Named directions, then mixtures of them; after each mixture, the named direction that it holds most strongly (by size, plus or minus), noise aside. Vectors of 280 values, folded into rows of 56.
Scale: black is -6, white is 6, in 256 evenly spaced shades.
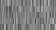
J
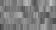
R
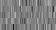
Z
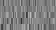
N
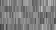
R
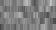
R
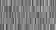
J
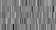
Z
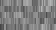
R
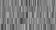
N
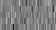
Z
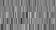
N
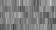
R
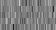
Z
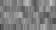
R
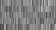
J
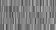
J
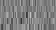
N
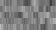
R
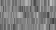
R
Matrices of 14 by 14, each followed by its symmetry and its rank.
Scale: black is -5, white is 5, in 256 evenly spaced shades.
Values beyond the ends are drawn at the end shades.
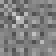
symmetric, rank three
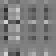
neither, rank one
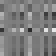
neither, rank one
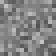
symmetric, full rank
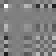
symmetric, rank one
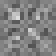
symmetric, rank three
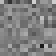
neither, rank three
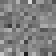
neither, rank three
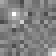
symmetric, rank three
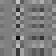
neither, rank one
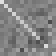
symmetric, full rank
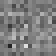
neither, rank three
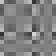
symmetric, rank one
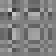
symmetric, rank one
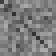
symmetric, full rank
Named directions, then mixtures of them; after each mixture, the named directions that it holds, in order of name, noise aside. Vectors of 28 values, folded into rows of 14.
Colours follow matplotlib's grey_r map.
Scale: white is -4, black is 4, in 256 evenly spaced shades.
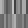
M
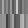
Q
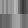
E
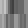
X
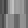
X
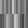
E, M, Q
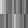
E, M, X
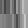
E, Q, X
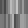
Q, X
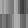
E, X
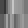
X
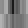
E, M, X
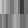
E, X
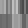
E, M
